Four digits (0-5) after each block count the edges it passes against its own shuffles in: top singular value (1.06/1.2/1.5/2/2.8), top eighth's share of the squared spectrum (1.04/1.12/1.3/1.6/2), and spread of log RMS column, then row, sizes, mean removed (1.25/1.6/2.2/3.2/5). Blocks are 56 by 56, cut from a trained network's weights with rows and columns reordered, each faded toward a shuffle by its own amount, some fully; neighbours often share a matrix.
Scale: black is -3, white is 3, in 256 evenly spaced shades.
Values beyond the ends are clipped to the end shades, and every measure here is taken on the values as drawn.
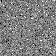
0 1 0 0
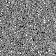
0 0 0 0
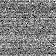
3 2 0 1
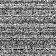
4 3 0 1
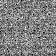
2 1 0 0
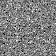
0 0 0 0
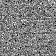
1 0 0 0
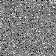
2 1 0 0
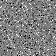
0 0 0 0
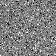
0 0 0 0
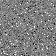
0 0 0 0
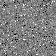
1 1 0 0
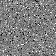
0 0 0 0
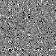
3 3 2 2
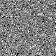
1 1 1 0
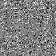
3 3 1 2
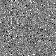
2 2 1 0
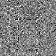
3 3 2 1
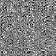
3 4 2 2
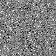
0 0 0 0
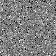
1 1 0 0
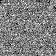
1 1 0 0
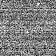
3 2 0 1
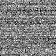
3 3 0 2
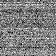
3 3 0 1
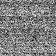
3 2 0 0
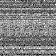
4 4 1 2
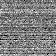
4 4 1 2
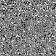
3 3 1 2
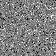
1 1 0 0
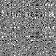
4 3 1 2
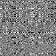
4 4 1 3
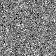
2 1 0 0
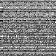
4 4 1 2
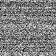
3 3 0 1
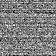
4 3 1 1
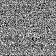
1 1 0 0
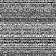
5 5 1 3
